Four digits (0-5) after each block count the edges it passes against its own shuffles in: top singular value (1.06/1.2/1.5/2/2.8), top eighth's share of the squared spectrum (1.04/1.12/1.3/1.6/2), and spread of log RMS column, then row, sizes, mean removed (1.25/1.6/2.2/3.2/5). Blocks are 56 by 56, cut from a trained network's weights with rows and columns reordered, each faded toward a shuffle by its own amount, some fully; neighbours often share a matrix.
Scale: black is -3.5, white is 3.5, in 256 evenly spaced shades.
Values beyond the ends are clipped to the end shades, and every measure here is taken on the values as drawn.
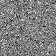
0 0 0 0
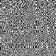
3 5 3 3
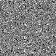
2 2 0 1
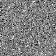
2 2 1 0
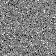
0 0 0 0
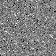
0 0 0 0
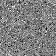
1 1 0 0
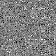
3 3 1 2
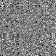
3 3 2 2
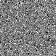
0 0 0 0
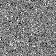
1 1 0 0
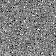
0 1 0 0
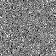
2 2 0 0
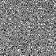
3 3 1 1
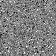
0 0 0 0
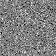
1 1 0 0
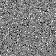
2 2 0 0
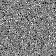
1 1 0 0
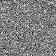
2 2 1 0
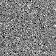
2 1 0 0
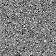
2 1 0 0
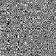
3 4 2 2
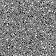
0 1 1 0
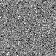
2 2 0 1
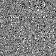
2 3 1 1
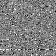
3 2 0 1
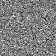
2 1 0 0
